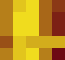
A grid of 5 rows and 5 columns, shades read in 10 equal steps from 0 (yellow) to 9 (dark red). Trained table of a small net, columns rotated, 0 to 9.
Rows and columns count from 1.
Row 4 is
6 1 2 2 2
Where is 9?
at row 5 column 5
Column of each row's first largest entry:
5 5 5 1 5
